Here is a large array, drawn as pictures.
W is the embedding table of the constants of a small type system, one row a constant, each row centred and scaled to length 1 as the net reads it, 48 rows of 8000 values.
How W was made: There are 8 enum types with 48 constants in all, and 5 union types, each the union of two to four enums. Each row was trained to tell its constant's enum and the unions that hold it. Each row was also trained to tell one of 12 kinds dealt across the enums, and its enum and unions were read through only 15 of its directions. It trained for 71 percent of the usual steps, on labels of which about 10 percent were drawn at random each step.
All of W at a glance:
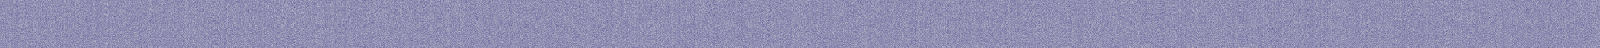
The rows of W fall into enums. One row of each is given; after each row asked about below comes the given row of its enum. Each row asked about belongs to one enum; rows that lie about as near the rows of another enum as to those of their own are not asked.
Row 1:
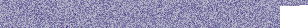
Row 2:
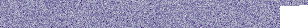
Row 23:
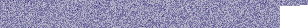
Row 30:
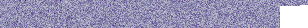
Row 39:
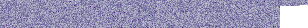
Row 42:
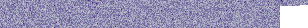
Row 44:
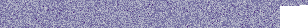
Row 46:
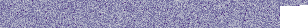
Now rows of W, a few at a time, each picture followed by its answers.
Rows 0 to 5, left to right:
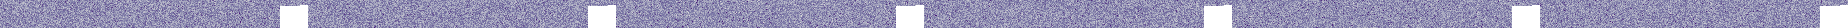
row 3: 42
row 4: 30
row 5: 39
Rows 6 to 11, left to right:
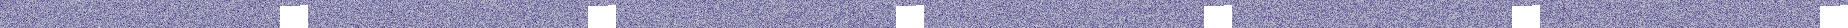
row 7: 46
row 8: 30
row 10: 46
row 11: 39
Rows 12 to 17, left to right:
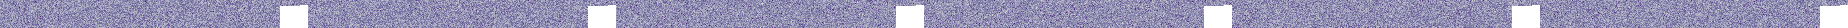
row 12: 39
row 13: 1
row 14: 42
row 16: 39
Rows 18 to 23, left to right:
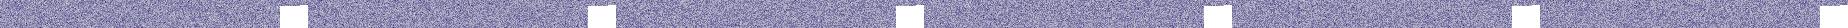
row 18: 1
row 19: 39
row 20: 23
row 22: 23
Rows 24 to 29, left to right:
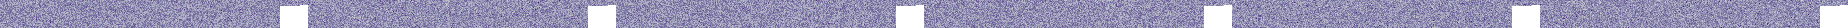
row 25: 44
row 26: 46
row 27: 46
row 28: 1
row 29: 2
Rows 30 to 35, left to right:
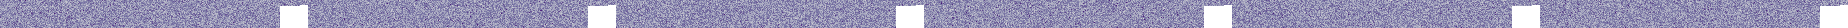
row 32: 46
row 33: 30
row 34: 23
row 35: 39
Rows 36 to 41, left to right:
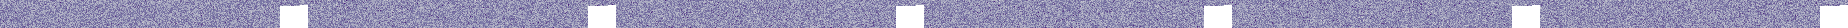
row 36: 23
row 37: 23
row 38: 46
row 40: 30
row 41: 1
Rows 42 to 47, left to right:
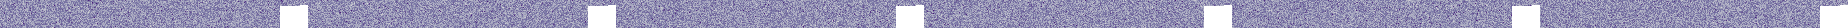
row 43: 30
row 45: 23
